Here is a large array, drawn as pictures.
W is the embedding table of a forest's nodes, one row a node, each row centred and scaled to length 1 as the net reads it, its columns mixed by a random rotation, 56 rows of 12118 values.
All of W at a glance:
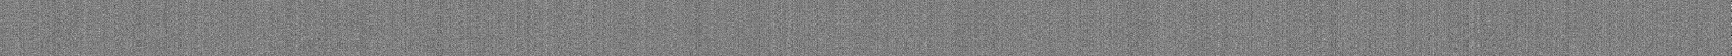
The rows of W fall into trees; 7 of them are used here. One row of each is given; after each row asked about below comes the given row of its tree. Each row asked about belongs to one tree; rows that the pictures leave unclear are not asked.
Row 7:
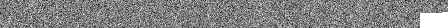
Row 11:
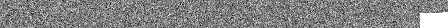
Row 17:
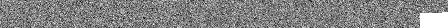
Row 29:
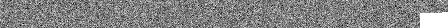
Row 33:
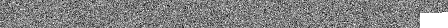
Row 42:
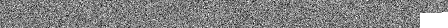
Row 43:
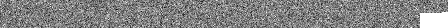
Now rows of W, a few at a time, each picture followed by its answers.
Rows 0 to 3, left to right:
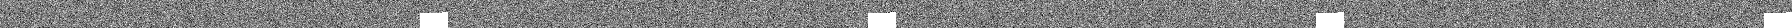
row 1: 33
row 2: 42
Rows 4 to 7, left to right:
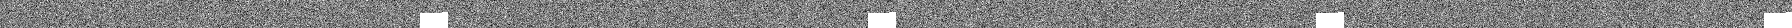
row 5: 7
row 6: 17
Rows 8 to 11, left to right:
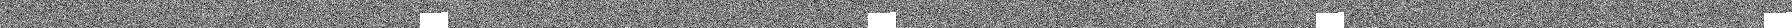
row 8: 42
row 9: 17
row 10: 43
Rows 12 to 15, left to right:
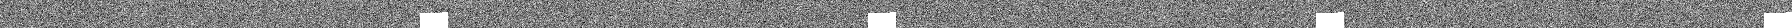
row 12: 29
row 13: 17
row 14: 43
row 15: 42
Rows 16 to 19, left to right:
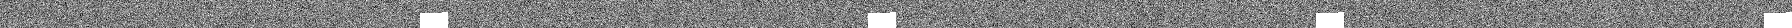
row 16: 42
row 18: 42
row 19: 43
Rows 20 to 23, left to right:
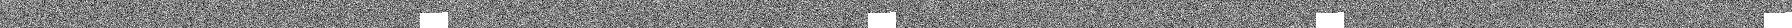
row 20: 17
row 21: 17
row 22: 7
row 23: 42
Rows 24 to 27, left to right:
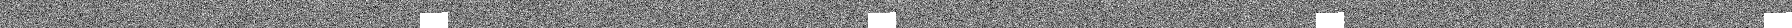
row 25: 29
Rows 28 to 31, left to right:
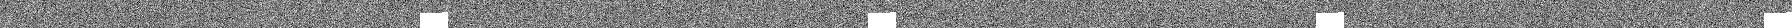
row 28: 7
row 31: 7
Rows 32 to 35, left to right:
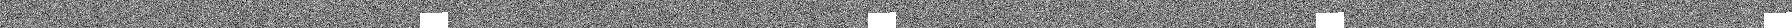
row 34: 29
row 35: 11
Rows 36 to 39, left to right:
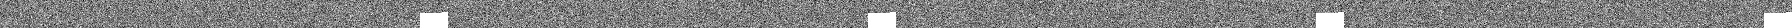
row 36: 7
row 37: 17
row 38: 33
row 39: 33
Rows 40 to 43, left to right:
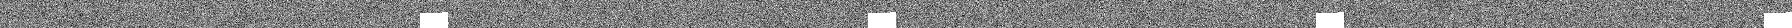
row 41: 17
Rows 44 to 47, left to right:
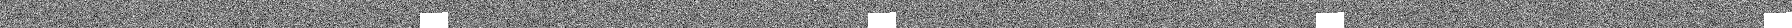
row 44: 42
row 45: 42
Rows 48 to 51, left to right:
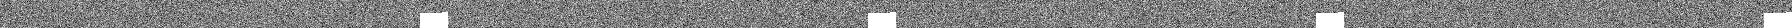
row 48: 43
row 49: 17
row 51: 17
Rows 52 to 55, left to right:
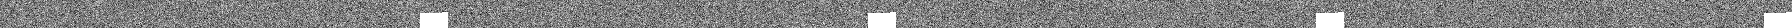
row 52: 33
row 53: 11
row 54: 33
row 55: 42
